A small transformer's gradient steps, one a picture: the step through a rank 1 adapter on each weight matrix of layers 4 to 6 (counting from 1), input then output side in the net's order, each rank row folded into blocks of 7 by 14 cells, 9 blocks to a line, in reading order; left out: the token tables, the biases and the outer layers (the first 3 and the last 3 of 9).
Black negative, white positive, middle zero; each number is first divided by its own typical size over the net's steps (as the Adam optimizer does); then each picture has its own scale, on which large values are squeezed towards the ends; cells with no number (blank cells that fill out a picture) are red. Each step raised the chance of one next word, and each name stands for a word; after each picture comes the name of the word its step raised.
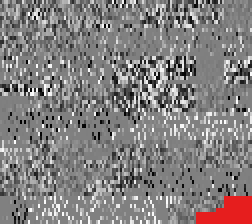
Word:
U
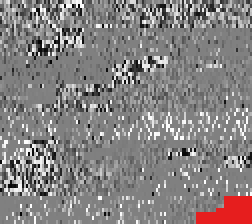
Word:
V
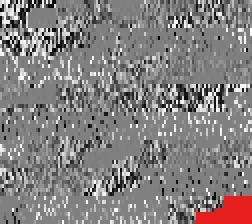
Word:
U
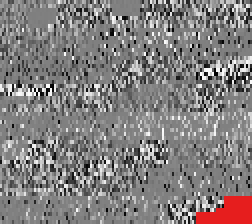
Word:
V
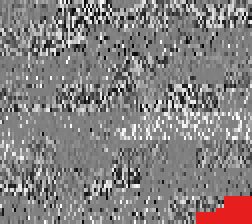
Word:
V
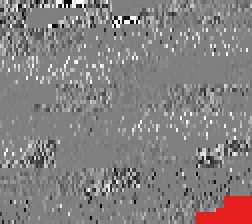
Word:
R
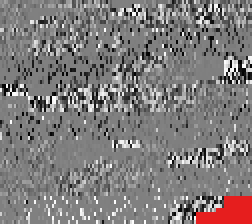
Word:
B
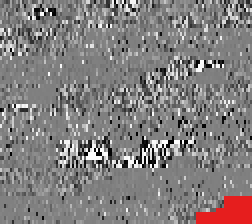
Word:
U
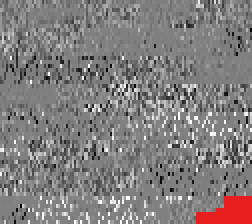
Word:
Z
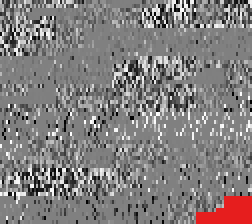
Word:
V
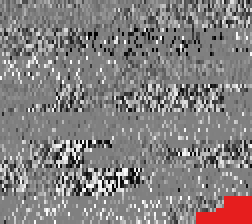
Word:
U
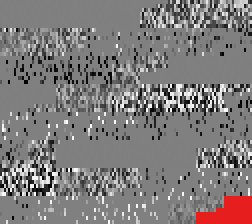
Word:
B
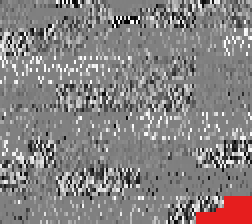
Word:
R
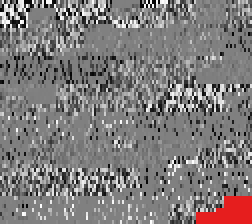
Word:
B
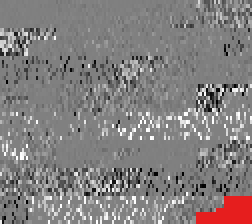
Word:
Z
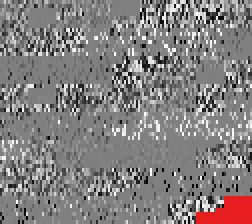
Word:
V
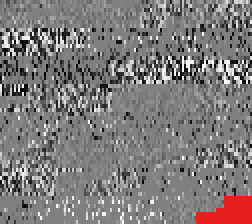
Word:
B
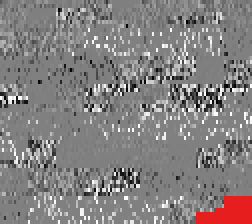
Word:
Z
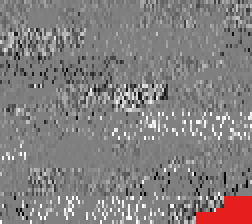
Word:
Z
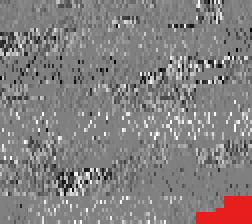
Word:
Z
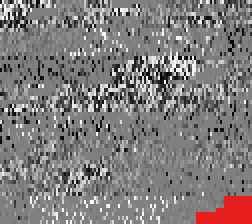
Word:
B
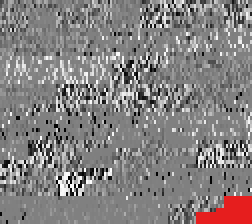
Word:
R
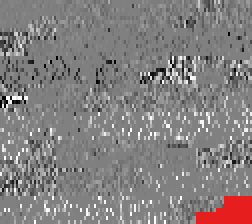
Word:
Z
